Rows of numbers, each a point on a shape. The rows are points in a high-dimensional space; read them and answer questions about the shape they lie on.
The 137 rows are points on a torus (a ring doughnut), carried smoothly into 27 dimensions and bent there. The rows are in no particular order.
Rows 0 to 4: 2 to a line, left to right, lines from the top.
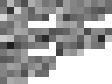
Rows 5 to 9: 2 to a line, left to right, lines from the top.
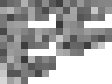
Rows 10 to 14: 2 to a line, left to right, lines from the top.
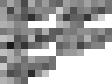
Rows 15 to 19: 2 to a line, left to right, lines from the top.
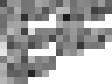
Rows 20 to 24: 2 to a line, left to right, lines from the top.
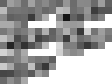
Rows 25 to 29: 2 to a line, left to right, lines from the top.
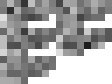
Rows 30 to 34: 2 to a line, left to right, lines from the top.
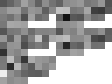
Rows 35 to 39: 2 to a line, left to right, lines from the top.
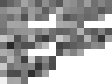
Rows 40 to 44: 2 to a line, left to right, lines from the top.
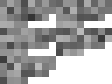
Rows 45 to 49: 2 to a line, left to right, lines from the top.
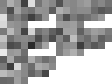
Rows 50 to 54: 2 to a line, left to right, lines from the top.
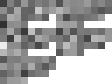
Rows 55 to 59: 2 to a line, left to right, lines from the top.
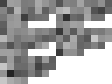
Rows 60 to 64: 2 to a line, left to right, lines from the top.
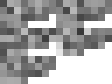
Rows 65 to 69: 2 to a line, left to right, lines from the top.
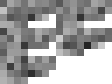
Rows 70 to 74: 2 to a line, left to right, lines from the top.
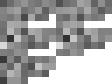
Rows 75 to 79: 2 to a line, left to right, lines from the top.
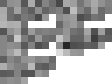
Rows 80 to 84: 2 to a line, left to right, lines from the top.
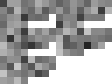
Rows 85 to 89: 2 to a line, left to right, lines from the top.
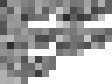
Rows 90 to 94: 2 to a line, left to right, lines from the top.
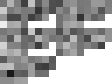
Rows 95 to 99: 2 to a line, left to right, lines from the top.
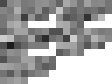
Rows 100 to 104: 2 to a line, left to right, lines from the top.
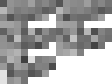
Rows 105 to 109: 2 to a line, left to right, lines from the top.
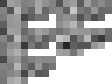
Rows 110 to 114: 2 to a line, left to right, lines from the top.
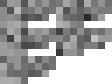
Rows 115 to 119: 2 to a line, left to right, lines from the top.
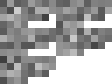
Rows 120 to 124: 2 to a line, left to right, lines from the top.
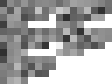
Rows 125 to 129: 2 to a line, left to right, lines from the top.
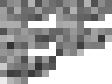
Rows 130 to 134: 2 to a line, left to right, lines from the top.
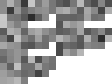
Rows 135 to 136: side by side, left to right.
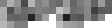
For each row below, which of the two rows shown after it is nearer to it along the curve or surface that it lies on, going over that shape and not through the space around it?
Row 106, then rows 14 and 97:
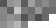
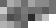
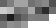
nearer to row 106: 14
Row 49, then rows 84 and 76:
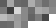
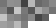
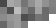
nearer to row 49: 76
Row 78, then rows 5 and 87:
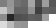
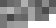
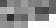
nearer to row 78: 87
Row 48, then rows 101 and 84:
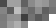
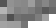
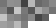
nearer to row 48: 84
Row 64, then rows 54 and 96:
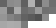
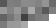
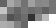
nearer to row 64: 96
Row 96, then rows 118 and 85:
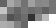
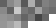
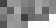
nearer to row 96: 118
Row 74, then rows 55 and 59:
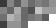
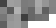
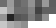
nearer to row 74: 55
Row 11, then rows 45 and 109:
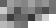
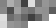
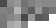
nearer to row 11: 45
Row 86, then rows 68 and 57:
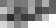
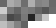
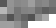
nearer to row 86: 68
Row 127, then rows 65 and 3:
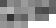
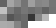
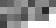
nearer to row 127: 65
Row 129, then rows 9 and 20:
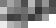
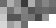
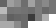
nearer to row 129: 9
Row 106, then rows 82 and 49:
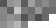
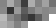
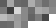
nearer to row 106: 82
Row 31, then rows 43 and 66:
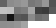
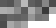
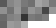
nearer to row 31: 43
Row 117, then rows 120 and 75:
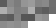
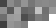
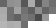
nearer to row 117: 75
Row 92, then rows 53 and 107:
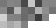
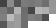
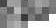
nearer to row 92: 107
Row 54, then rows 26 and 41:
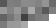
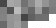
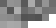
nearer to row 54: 26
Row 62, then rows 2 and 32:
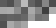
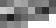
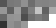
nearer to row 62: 2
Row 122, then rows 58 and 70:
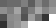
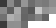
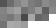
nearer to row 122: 58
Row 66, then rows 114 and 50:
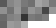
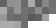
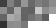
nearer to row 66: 50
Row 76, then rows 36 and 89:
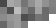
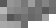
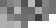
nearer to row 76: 89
